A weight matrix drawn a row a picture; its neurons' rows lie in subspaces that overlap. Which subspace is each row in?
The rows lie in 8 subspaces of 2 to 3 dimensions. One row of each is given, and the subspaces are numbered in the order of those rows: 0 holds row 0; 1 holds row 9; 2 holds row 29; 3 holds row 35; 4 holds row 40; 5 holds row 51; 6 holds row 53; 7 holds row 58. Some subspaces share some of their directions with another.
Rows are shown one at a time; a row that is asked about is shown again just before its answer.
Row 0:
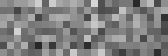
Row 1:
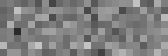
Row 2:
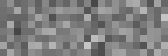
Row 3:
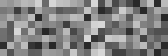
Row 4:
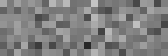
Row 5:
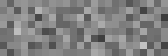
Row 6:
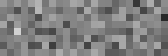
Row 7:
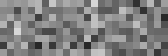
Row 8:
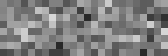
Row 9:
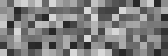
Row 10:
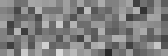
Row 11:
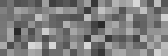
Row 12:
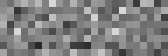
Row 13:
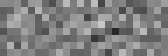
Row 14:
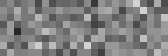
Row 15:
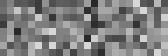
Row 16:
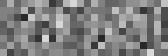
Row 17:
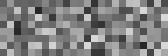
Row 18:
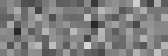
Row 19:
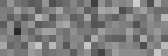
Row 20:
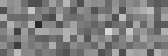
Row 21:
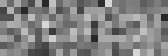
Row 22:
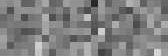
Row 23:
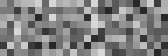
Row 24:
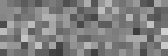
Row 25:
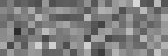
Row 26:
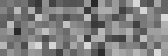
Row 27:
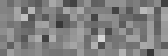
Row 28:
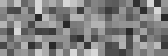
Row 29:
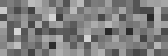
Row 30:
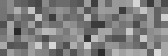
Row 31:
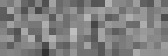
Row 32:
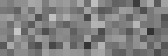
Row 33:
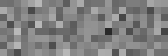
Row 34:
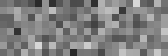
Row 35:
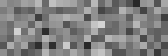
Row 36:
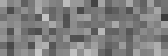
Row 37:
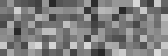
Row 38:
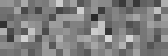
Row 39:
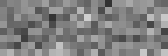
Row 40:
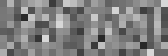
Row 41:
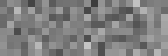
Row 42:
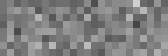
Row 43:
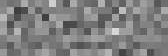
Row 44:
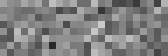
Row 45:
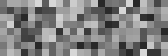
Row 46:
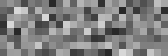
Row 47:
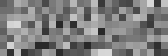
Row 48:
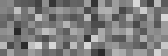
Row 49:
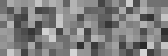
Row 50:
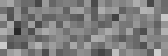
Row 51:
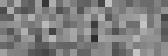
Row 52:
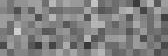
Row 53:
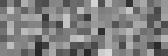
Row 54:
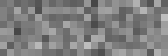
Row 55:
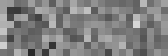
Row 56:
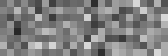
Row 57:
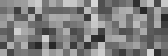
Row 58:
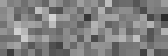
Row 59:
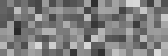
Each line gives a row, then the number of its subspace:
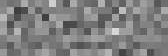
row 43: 1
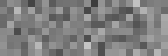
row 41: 6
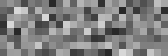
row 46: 1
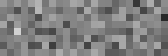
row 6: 6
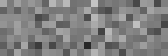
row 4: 2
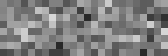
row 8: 7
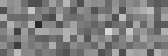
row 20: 2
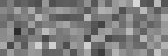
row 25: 3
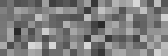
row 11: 3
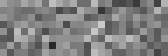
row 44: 3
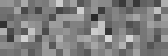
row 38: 3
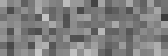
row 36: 6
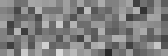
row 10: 6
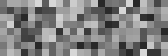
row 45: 0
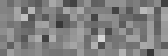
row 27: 4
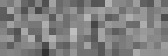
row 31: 5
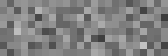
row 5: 0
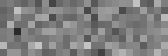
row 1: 1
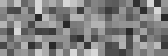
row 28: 6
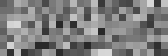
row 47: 6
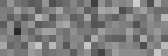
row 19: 4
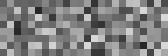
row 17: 0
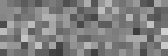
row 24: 7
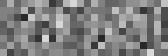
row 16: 4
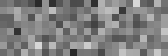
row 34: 0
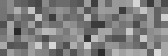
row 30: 2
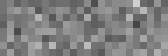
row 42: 2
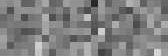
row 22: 6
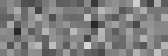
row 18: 5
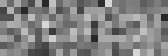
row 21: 5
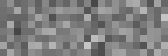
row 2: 0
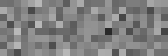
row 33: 2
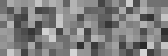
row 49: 0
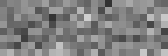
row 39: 7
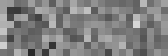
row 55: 2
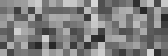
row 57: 4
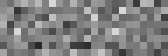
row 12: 1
